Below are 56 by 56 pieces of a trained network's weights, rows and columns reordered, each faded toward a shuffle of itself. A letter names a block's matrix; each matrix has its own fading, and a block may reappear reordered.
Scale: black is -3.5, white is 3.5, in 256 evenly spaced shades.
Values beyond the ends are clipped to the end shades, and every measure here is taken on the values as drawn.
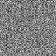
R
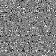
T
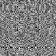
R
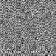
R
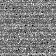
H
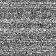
H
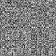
R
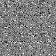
T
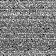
H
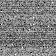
H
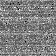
H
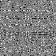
T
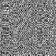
R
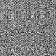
R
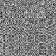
R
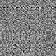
R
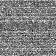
H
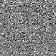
T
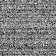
H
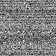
H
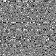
T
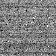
H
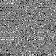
T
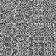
R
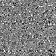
T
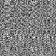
R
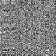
R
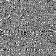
T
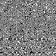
T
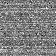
H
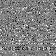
T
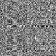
R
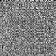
R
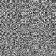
R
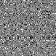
T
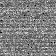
H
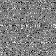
T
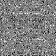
T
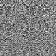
R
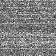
H
